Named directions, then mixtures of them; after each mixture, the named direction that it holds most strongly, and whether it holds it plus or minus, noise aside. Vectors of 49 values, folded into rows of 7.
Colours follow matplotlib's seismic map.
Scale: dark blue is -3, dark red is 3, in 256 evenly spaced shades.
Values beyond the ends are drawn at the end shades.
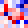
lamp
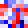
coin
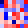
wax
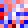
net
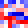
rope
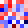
net, plus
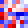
net, plus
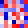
wax, plus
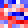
rope, plus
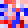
coin, minus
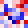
lamp, minus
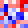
lamp, minus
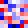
net, minus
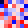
wax, plus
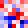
rope, minus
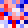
lamp, plus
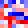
rope, plus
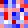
wax, minus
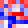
rope, minus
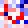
lamp, plus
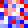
wax, minus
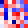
wax, plus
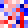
coin, minus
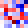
lamp, plus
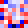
net, minus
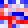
rope, plus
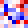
lamp, minus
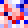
lamp, plus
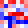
rope, minus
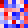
wax, minus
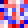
wax, plus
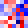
coin, minus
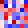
wax, minus
